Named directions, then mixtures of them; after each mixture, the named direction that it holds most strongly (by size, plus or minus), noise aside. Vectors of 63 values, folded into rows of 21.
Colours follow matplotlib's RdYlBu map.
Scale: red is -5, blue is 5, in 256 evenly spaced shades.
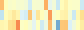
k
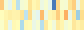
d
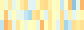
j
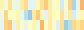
j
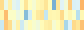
j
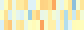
j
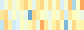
j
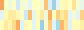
k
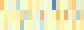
d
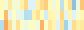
j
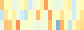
k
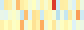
d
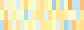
j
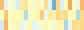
d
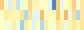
d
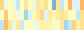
j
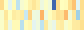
d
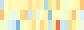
k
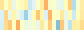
j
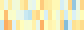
j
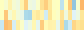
j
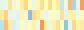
j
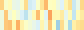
j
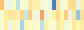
d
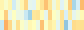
j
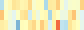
k
